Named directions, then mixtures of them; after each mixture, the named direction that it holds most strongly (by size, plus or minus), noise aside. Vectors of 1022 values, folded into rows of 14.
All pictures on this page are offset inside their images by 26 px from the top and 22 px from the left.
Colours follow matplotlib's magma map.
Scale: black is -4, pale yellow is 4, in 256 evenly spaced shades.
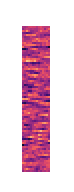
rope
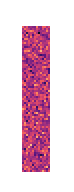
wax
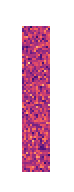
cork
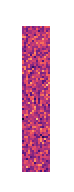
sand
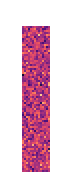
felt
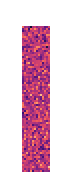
cork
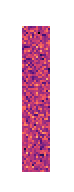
wax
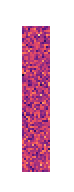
felt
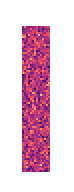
sand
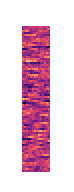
rope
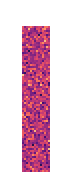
felt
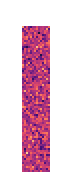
cork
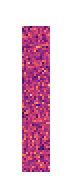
cork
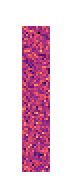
wax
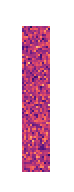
cork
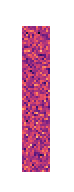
wax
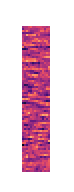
rope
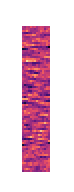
rope
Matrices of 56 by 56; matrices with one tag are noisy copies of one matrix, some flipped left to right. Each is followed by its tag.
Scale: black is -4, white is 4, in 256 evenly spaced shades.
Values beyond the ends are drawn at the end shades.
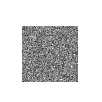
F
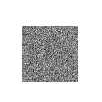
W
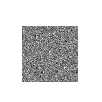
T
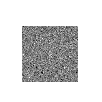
T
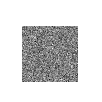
F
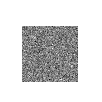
F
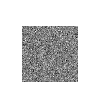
W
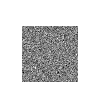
T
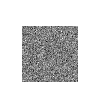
W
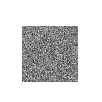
W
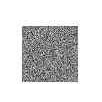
W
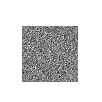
T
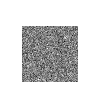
F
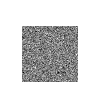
T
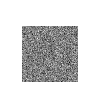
W
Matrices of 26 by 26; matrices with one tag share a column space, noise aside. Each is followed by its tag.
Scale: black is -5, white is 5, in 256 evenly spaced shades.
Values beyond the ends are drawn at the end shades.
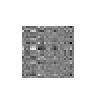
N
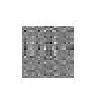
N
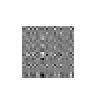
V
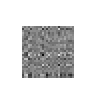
V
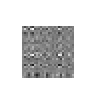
V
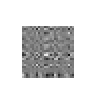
V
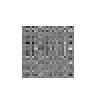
N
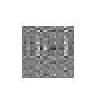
N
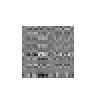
V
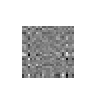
V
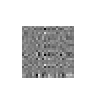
V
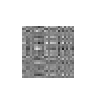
N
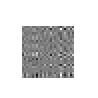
V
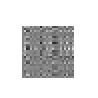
N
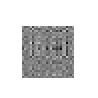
N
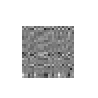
V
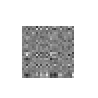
V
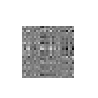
N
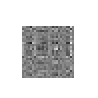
N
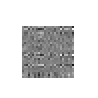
V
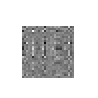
N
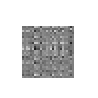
N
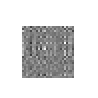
N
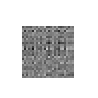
N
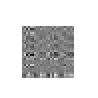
V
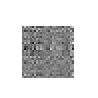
N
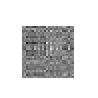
N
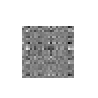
N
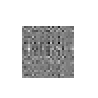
N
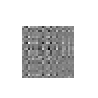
N
